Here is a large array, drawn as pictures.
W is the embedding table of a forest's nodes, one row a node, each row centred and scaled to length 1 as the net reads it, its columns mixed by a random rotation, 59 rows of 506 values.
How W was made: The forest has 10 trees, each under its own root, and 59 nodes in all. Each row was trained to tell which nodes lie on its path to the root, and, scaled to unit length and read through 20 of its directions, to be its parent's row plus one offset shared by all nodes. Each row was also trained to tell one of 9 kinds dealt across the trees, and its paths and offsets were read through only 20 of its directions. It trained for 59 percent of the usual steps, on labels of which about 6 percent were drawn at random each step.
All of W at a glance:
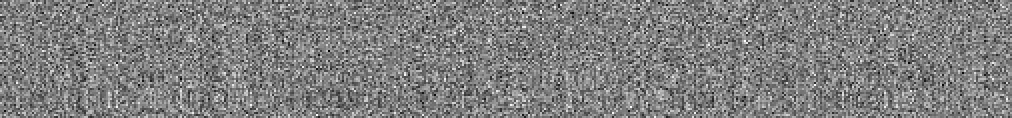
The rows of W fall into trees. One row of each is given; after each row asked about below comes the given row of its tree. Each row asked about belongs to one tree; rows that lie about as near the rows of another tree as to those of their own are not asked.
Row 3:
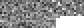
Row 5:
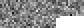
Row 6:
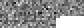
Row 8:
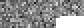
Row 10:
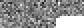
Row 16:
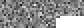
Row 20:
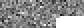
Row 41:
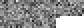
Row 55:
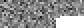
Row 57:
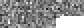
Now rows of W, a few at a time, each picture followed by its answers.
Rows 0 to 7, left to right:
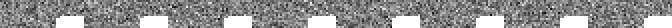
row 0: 41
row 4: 55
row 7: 3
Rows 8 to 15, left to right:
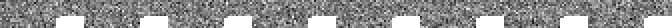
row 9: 41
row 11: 41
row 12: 8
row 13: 55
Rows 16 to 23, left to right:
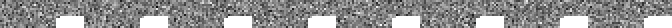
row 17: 6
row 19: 10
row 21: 41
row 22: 6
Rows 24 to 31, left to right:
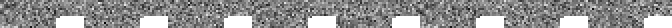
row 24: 6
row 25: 57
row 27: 3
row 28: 20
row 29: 6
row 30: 57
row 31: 8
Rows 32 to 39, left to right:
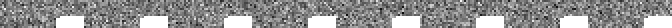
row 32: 16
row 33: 20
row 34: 16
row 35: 55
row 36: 20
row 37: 20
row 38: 55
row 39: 5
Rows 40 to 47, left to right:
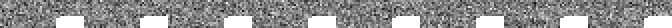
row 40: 20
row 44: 57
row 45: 16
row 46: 16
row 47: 16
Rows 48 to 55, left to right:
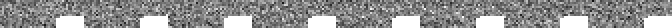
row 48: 8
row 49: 10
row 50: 5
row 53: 16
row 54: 20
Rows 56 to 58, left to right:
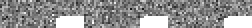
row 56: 8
